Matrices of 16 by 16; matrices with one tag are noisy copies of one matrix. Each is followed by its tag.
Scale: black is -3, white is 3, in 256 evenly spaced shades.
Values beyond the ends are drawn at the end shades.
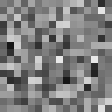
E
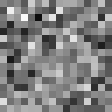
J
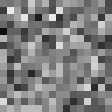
J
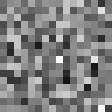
E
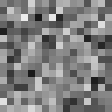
J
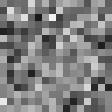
J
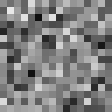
J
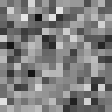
J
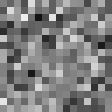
J
